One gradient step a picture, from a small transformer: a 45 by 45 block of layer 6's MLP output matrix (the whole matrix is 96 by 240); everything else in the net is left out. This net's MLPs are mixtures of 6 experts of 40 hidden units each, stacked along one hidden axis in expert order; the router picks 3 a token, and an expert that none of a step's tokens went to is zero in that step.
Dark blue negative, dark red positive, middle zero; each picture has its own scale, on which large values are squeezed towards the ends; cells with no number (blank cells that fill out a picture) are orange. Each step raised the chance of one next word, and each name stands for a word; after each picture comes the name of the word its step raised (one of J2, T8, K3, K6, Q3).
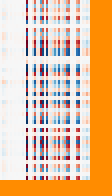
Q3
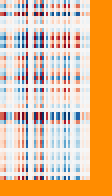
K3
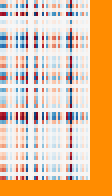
K3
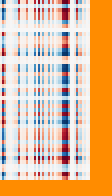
Q3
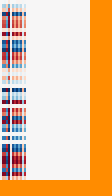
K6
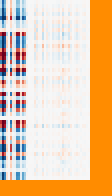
Q3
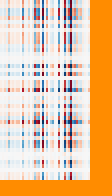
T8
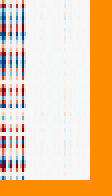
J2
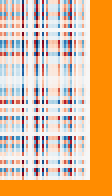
K6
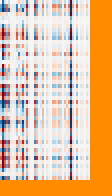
K6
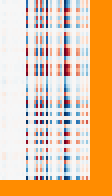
T8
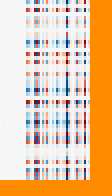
T8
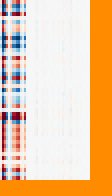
K3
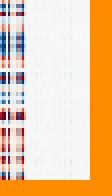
K3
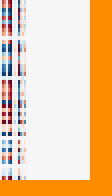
T8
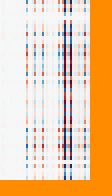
Q3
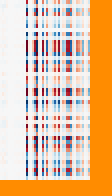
K6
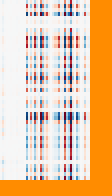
K3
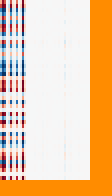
T8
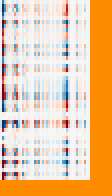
K6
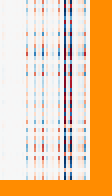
Q3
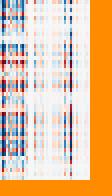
J2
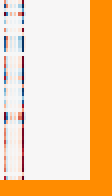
K3
